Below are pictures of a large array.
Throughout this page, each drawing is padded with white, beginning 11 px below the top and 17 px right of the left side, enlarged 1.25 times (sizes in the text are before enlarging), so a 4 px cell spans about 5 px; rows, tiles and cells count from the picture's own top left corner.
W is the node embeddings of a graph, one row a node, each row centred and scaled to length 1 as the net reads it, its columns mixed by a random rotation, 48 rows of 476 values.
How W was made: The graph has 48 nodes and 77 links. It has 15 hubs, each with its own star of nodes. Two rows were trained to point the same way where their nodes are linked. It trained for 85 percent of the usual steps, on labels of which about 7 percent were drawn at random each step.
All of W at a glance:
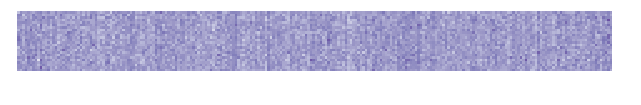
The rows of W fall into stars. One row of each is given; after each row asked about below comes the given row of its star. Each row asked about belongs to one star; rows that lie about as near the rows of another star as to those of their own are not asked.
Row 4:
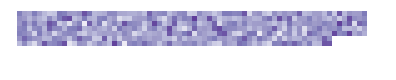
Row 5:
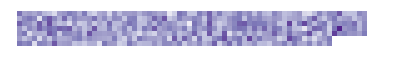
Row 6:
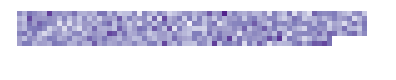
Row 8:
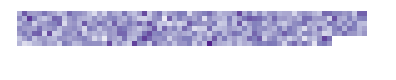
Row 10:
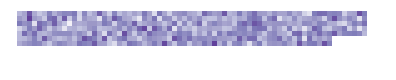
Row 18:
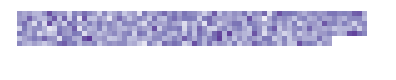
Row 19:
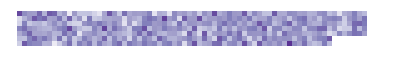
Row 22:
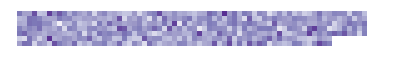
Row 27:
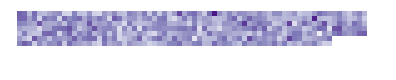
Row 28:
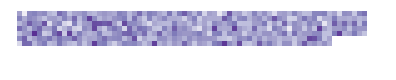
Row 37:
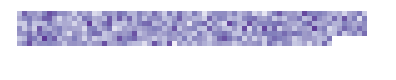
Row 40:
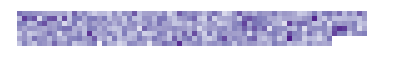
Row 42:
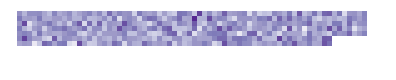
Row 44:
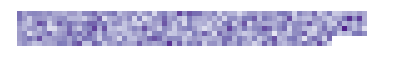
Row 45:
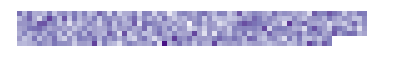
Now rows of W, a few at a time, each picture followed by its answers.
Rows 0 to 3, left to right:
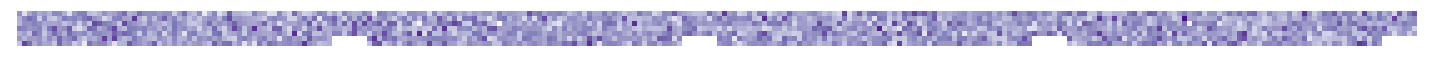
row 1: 28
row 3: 45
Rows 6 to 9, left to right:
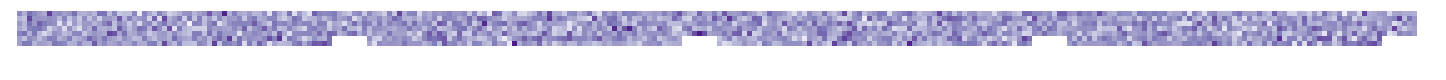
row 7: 45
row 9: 6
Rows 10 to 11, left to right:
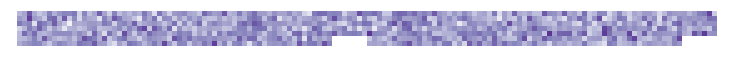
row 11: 18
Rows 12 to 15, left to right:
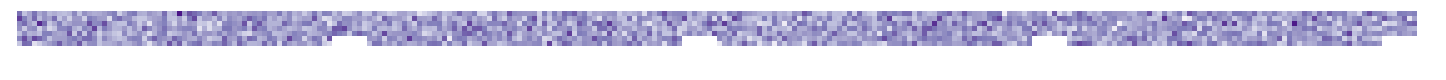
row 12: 44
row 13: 19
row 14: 42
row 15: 10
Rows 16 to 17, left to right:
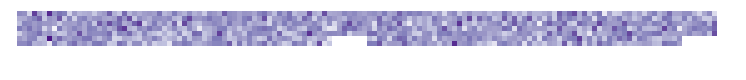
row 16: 22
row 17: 37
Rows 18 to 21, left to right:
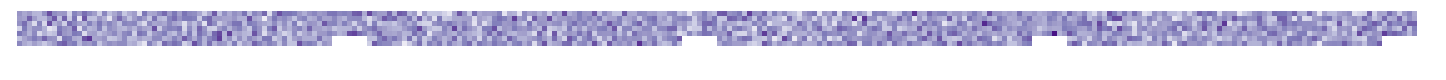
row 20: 18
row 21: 4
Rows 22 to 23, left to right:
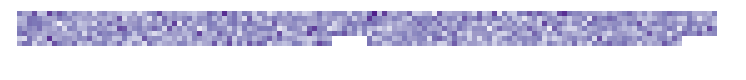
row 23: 27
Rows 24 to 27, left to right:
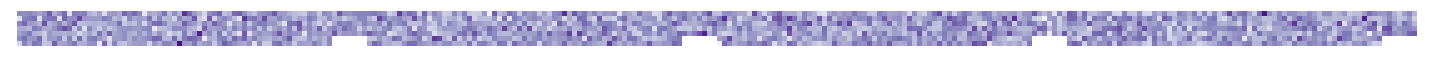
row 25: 18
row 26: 40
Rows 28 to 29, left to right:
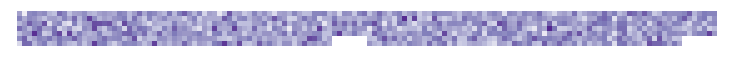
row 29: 10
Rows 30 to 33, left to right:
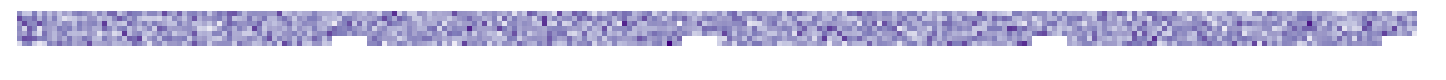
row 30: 44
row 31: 42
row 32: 22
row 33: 10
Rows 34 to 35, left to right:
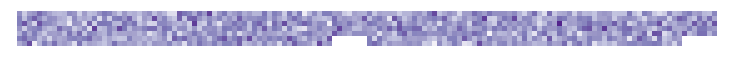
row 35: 5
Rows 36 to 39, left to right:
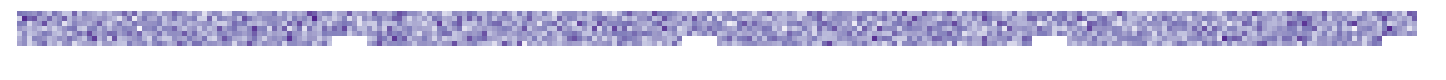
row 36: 40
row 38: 8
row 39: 8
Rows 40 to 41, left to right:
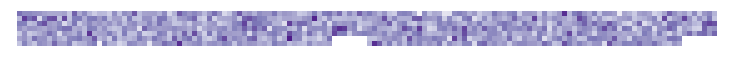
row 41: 19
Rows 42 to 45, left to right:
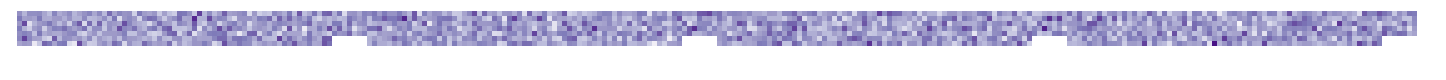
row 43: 40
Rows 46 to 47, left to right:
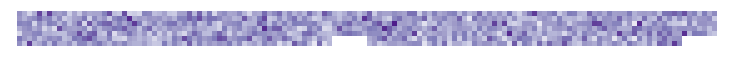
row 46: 42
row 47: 45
